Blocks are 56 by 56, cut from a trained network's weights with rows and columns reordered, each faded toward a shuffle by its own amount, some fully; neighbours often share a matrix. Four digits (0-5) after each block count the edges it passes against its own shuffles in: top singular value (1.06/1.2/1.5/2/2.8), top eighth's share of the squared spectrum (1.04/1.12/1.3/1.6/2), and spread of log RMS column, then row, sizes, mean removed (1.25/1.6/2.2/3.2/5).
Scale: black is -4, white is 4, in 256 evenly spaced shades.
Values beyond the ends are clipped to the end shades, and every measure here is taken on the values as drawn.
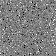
0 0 0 0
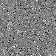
1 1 0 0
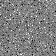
0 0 0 0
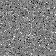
1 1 0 0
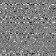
4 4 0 3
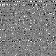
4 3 1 2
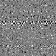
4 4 0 3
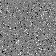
1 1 0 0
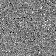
0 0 0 0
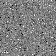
0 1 0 0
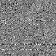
3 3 1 2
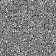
2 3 1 1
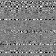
4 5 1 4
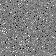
0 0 0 0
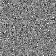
2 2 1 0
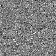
2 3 1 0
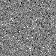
0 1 0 0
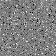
2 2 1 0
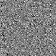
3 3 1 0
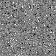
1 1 0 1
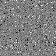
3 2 0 1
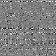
4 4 1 3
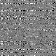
4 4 1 3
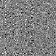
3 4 2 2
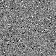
0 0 0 0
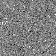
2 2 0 0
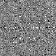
3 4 2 2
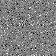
2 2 0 1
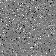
1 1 0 0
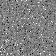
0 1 0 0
